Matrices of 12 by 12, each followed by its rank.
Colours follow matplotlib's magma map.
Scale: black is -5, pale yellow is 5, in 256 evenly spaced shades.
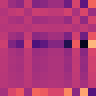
one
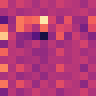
two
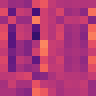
two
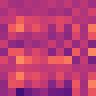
two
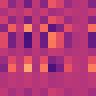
one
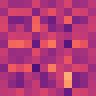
two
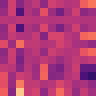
two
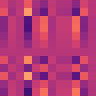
one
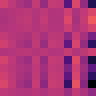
one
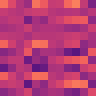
two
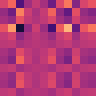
one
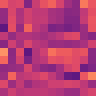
two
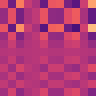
one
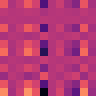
one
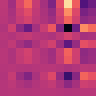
one
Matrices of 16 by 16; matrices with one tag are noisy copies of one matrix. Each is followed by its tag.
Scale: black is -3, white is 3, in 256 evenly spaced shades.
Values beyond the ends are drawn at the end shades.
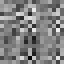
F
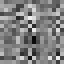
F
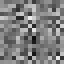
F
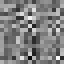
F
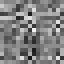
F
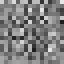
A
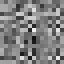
F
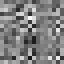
F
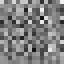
A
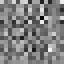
A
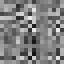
F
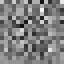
A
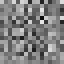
A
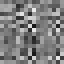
F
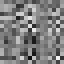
F
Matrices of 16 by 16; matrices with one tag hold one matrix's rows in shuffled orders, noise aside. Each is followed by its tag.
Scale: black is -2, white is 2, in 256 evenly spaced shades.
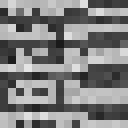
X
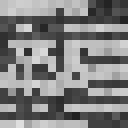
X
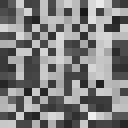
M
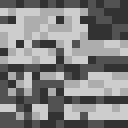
X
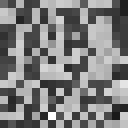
M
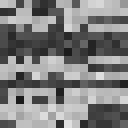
X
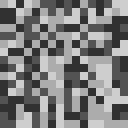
M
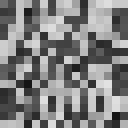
M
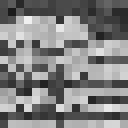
X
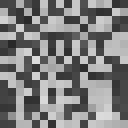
M
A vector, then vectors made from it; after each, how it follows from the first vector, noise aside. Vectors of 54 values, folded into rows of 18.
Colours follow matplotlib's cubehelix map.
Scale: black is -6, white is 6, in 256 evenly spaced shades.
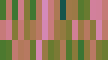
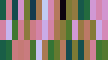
scaled up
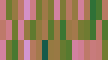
wrapped around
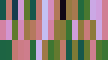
scaled up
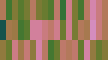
wrapped around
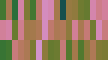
copied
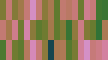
wrapped around
